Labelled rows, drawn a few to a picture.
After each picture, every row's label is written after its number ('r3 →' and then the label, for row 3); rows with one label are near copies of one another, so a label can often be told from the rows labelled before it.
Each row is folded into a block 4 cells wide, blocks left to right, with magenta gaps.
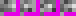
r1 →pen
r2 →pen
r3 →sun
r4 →pen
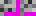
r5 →pen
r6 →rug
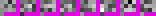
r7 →rug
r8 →sun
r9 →pen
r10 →sun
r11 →pen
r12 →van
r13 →rug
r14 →pen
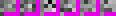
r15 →sun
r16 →sun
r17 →rug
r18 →pen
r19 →pen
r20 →pen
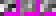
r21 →van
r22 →sun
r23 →van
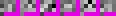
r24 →sun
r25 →rug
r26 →van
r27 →sun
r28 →rug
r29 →sun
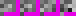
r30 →sun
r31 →sun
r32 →sun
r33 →pen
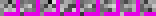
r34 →rug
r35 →sun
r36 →rug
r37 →van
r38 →sun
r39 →pen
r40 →pen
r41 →pen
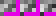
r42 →van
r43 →van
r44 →van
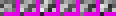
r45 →sun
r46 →van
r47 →van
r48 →van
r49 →van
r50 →van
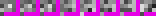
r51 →sun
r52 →sun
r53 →sun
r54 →pen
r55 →pen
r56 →pen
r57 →pen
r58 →van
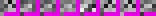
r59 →rug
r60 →sun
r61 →sun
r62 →sun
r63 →van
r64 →rug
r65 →rug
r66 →sun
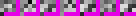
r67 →sun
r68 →rug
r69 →van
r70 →rug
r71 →van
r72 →sun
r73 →van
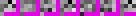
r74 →rug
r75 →sun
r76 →pen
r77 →rug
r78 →sun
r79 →pen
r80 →rug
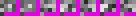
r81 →sun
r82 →sun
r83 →pen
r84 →van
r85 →pen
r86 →van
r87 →pen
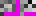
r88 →sun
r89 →rug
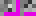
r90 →pen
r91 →rug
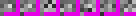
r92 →sun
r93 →sun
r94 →rug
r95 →sun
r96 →pen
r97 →sun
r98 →rug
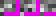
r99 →sun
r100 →pen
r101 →van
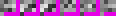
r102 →pen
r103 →van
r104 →van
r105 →rug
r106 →sun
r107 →pen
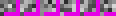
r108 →sun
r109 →van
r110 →rug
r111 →pen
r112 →van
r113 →pen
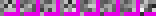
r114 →rug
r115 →sun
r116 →pen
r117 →rug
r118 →pen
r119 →sun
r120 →pen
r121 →van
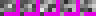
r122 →sun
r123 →sun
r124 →van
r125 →pen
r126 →pen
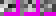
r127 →van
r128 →rug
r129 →sun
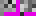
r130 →rug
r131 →van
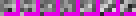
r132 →pen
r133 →pen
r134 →sun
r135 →sun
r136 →sun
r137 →van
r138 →van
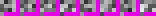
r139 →pen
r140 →sun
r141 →sun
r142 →van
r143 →pen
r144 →van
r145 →pen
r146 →van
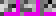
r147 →van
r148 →pen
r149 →rug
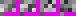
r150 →van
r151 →van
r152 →rug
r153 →pen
